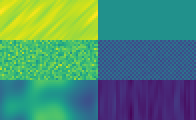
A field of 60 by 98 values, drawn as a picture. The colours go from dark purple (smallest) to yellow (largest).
It is made of 3 by 2 panels. Panel 1,1: very high, slanting up to the right, faint in contrast. Panel 1,2: middling, flat. Panel 2,1: high, fine-grained. Panel 2,2: low, checkered. Panel 3,1: middling, smooth, strong in contrast. Panel 3,2: very low, streaked downward, faint in contrast.
